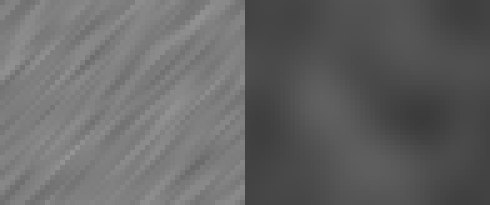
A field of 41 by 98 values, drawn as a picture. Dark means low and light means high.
The table splits into one row of 2 panels. Panel 1,1: middling, slanting up to the right, faint in contrast. Panel 1,2: low, smooth, faint in contrast.
